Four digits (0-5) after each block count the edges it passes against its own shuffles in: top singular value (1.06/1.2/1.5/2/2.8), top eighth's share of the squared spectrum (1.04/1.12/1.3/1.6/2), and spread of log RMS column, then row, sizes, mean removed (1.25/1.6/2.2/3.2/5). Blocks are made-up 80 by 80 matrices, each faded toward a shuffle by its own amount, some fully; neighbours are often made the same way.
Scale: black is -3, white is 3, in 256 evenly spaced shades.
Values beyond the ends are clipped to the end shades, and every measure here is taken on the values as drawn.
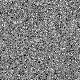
1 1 0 0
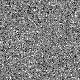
1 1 0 0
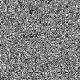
3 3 1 1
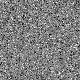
1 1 0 0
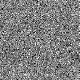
3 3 1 1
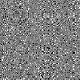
4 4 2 2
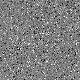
0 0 0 0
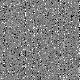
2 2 3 0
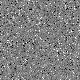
0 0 0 0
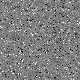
0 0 0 0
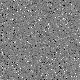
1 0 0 0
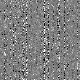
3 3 4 0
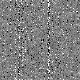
2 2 3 0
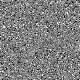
2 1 0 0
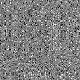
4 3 1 1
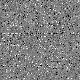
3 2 0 1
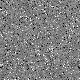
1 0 0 0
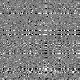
5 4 2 3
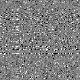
4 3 1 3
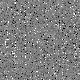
1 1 1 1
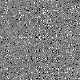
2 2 2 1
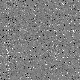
1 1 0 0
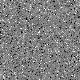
1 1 1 0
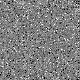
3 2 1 0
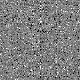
3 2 1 0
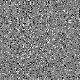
3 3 2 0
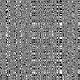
5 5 4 3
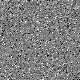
2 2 1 0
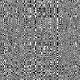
5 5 4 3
